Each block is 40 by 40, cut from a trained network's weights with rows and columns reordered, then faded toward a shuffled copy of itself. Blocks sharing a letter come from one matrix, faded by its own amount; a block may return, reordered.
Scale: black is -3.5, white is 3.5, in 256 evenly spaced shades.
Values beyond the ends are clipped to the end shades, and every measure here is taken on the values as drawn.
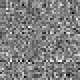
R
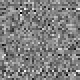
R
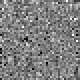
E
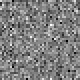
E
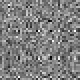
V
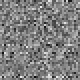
R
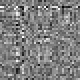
V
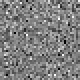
E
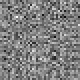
V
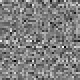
R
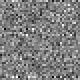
R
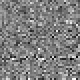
R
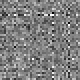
V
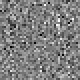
E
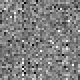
E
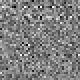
R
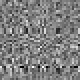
V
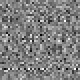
R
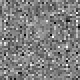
E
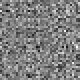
V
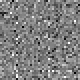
E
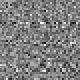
R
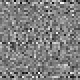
R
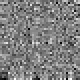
R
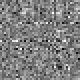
R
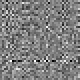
V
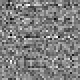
R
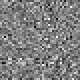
R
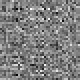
V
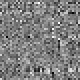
R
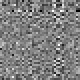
V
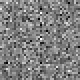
E
